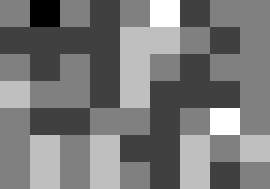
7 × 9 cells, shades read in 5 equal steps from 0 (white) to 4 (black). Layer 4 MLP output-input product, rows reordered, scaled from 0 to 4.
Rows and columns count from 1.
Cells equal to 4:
1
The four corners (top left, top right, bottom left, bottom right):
2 2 2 2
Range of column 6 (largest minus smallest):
3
